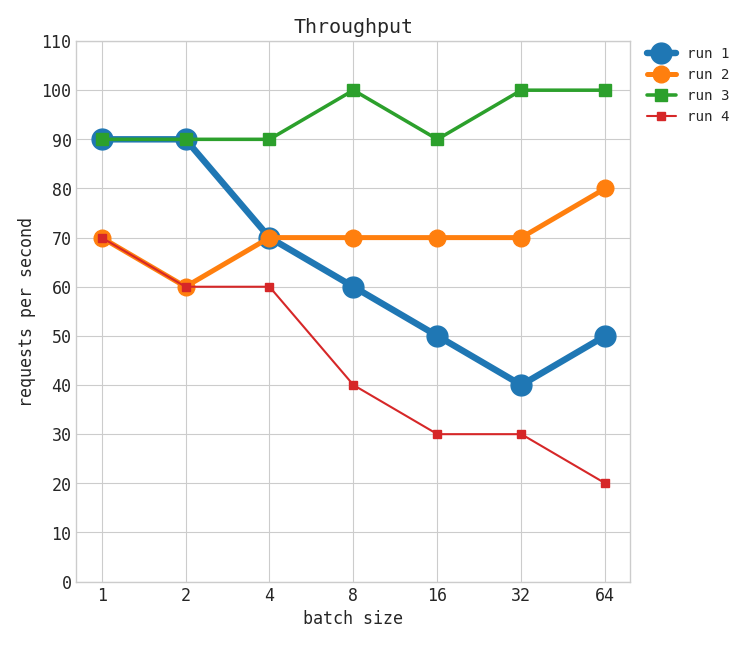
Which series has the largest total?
run 3
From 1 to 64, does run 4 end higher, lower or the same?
lower
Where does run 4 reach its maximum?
1
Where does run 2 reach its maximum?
64
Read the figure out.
Title: Throughput
x-axis: batch size, ticks 1 2 4 8 16 32 64
y-axis: requests per second, ticks 0 10 20 30 40 50 60 70 80 90 100 110
Legend: run 1, run 2, run 3, run 4
Values:
run 1: 90 90 70 60 50 40 50
run 2: 70 60 70 70 70 70 80
run 3: 90 90 90 100 90 100 100
run 4: 70 60 60 40 30 30 20
